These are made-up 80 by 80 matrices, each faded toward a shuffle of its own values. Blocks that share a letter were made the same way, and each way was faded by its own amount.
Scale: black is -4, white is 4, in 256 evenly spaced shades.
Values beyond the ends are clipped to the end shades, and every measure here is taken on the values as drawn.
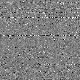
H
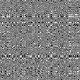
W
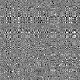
W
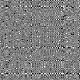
W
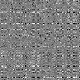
W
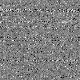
H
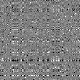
W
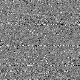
H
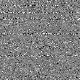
H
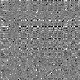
W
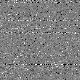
H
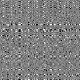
W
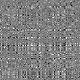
W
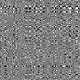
W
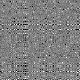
W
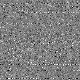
H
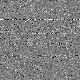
H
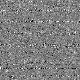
H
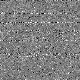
H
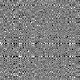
W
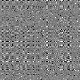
W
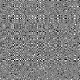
W
